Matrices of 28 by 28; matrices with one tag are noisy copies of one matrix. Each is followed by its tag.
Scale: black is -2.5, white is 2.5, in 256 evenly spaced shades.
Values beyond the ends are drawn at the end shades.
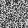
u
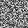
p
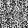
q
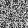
u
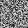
p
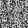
q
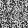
q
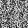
q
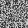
u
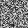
p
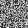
u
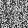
q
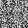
q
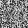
q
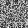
u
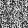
q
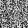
q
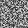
p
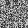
u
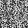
q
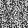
q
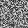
p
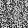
q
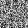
u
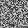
p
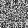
u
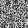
u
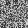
u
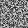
p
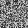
u
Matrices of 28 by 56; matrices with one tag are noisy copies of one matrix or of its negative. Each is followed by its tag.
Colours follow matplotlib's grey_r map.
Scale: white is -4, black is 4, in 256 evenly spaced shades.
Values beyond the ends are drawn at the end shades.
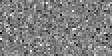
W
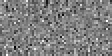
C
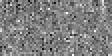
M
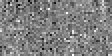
M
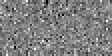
C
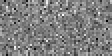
C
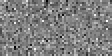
C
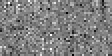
M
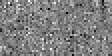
M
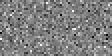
W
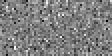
C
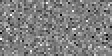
W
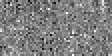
M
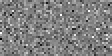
W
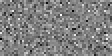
W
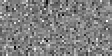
C
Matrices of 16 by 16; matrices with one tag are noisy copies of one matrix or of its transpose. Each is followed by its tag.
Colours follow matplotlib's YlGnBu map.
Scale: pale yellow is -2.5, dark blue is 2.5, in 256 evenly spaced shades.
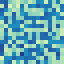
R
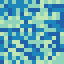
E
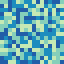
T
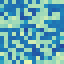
E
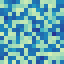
T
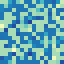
T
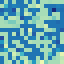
E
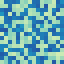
T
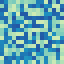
R
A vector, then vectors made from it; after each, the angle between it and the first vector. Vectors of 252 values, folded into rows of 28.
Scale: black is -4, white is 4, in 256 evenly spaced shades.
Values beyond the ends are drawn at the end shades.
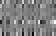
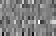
nearly parallel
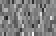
partly opposed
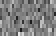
partly opposed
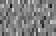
partly aligned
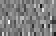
partly opposed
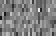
partly opposed
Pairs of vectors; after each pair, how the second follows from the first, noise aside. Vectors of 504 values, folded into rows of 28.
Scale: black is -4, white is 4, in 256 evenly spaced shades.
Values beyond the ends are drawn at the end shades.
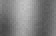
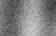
reversed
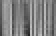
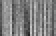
copied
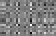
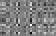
copied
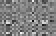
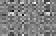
reversed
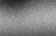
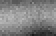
reversed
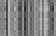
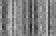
reversed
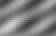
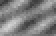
copied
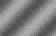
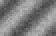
reversed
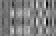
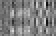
copied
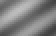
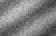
copied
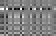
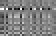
copied
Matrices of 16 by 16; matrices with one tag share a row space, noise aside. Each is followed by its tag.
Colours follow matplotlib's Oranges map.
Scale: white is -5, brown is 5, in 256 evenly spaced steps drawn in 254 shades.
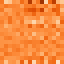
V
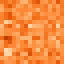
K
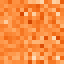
V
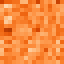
K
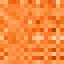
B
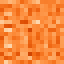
K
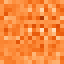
V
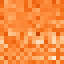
B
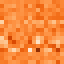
B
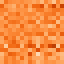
B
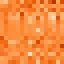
B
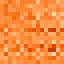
B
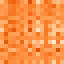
B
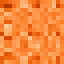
K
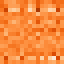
B
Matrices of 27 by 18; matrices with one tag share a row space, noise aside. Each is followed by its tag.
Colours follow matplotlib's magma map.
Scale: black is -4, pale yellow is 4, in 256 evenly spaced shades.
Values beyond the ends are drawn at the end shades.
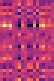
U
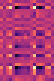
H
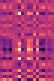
U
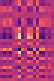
U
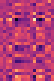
H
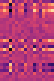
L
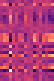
L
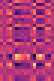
H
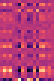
U
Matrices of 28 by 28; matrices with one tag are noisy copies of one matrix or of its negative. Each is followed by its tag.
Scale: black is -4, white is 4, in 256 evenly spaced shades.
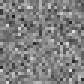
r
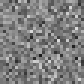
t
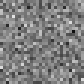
r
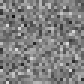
r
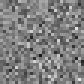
t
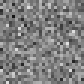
r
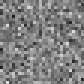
r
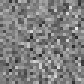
t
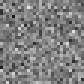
r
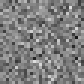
t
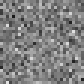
r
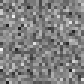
r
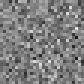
t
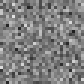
r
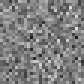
t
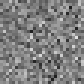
t
